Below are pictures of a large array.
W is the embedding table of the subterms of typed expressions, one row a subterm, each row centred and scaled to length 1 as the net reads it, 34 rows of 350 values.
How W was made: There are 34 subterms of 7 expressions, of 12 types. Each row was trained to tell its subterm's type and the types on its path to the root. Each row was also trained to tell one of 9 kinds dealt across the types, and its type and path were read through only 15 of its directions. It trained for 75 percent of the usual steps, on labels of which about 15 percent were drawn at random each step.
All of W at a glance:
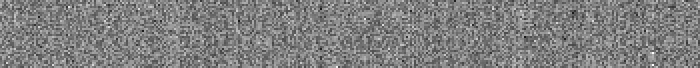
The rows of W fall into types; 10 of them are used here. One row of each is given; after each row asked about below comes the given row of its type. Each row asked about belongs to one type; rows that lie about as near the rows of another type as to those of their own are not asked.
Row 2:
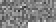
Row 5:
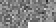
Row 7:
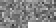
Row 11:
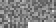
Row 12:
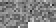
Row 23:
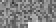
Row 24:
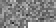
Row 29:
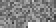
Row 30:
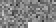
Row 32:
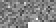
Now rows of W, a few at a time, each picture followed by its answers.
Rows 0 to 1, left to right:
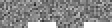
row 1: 30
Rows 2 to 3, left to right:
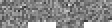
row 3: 2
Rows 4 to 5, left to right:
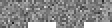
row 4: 24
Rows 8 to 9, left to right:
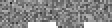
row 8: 29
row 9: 23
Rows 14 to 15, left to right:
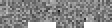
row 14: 5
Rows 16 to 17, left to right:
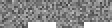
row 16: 32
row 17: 12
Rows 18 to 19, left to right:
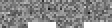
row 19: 30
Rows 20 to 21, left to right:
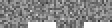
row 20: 11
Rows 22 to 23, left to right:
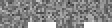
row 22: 5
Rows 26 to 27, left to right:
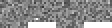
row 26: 24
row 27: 7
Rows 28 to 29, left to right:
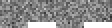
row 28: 23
